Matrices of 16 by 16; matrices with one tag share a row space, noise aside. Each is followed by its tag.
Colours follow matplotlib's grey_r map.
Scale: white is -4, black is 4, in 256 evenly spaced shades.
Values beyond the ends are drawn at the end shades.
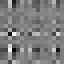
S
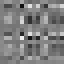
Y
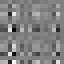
S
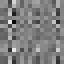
S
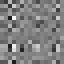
S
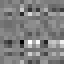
Y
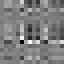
Y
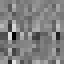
S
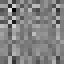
S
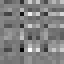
Y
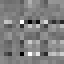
Y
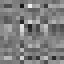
Y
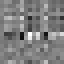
Y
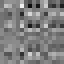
Y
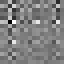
S
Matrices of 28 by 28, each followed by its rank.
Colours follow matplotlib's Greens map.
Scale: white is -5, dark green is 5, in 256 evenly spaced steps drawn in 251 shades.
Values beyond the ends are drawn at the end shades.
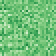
five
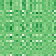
two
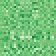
five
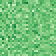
five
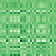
two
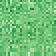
five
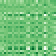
two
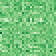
five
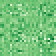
five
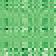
two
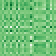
two
